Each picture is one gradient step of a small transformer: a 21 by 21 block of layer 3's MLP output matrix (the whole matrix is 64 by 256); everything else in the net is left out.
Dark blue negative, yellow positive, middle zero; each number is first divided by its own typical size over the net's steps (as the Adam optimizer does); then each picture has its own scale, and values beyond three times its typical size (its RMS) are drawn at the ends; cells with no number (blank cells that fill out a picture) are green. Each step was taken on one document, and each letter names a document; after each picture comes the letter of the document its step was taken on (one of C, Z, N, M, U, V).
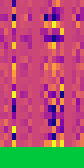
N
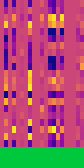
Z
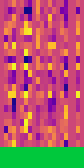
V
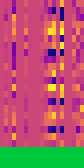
N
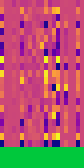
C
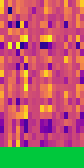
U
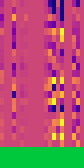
N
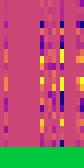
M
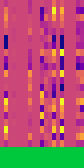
M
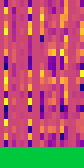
Z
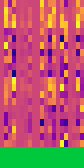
Z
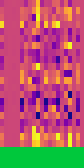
C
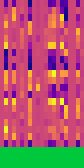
Z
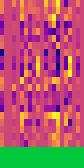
C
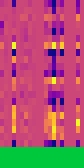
N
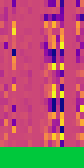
N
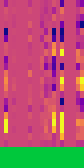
M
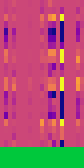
M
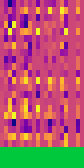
V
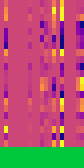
M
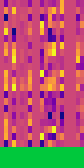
Z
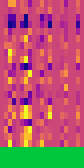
V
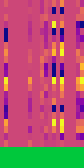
M
